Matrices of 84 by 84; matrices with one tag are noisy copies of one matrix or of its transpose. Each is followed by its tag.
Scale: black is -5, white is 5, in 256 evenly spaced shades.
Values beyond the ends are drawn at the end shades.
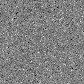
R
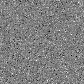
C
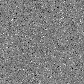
R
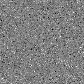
C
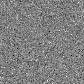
C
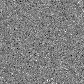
C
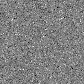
R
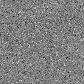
R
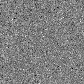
R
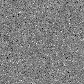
R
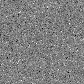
R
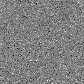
C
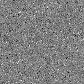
R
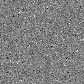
R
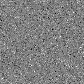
C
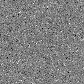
R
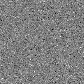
C
